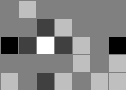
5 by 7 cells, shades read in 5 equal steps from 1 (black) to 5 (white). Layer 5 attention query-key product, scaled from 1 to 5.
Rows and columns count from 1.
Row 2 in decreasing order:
4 3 3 3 3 3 2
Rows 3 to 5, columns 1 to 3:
1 2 5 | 3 3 3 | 4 3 2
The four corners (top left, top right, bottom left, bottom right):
3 3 4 4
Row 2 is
3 3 2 4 3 3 3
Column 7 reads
3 3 1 4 4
